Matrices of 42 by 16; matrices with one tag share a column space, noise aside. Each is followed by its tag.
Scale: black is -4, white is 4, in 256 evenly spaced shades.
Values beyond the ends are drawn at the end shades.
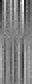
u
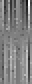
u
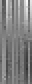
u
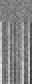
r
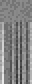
r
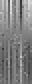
u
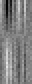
u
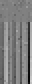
r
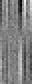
u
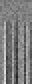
r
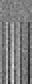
r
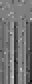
r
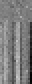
r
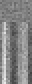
r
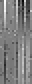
u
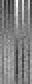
u
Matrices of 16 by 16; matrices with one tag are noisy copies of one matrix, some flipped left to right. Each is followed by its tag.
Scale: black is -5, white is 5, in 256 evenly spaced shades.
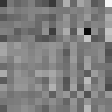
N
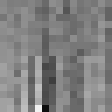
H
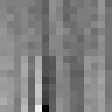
H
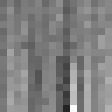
H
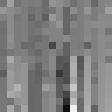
H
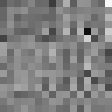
N
